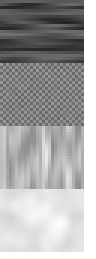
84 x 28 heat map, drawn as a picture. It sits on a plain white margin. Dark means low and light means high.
The table splits into 4 rows of 1 panel. Panel 1,1: low, streaked across. Panel 2,1: middling, checkered. Panel 3,1: high, streaked downward. Panel 4,1: very high, blotchy, faint in contrast.
